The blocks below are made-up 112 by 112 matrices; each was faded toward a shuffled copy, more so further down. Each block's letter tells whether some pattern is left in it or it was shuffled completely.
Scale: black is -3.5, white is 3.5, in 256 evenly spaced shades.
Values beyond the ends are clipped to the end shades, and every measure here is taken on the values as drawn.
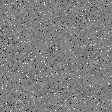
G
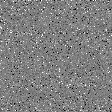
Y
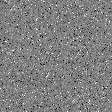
G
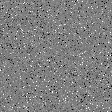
G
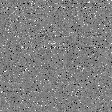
Y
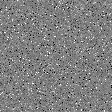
G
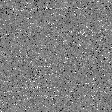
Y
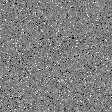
G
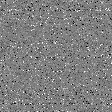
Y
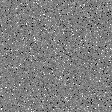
G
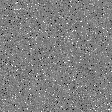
G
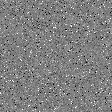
G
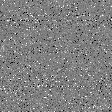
Y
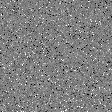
G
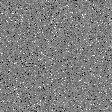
G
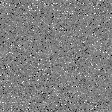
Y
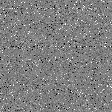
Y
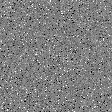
G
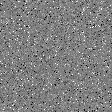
G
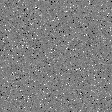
G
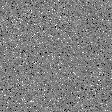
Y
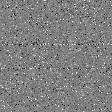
Y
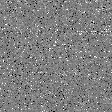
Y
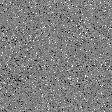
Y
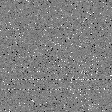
Y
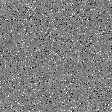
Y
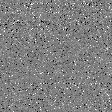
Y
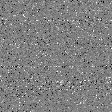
Y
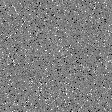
G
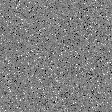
G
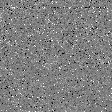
Y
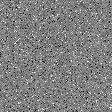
G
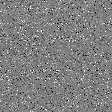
Y
